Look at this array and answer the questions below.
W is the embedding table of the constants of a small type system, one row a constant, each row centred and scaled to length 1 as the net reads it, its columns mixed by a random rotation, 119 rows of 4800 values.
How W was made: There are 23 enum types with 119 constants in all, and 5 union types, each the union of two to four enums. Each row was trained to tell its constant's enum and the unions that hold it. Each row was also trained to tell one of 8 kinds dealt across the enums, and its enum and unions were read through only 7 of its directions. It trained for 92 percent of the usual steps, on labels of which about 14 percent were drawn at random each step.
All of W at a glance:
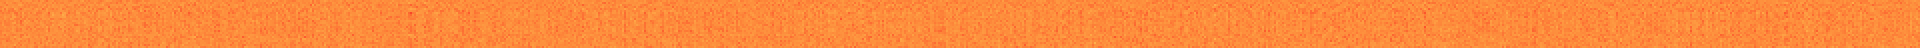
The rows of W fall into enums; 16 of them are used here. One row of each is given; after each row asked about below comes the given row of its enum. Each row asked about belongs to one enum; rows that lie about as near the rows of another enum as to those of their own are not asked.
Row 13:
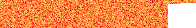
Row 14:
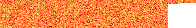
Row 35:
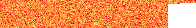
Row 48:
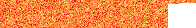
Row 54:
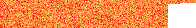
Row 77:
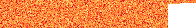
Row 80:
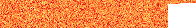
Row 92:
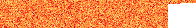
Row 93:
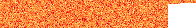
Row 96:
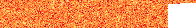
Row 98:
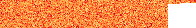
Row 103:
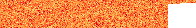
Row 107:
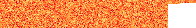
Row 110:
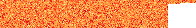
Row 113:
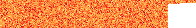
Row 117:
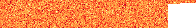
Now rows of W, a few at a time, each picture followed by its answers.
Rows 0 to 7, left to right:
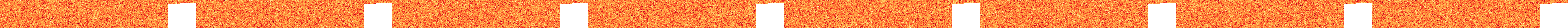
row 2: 93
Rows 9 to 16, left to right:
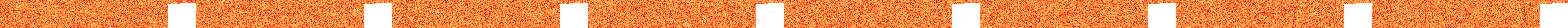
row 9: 77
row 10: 107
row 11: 80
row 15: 107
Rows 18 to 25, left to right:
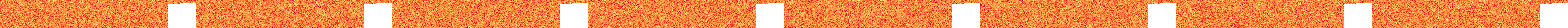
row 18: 35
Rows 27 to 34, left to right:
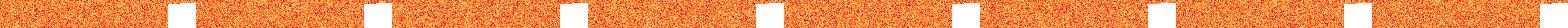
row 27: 35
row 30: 80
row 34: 110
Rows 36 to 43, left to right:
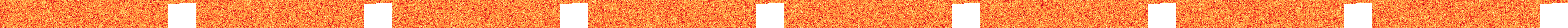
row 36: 48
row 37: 96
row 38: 80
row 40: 35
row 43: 48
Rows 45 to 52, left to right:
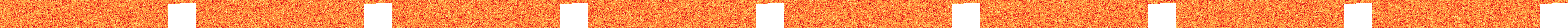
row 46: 77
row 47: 96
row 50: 35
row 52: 103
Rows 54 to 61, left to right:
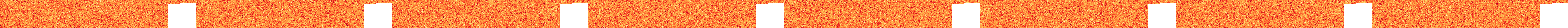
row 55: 113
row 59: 96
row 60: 110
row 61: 96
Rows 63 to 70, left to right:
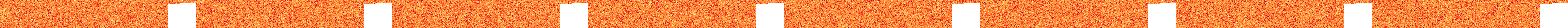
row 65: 54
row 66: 77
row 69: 80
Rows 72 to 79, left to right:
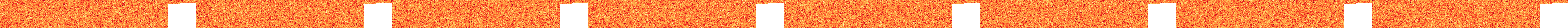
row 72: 103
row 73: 80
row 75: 77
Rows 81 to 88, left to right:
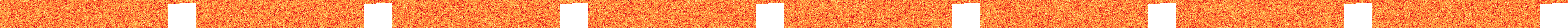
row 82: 110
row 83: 113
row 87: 103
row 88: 96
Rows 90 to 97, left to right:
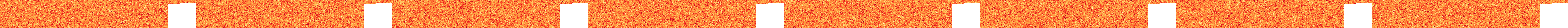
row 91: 113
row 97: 107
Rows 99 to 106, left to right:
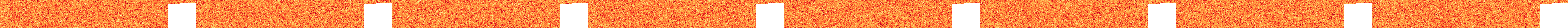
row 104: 35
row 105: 77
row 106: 113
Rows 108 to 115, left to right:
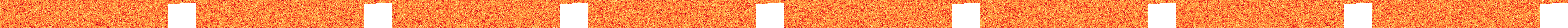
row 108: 103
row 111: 107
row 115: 14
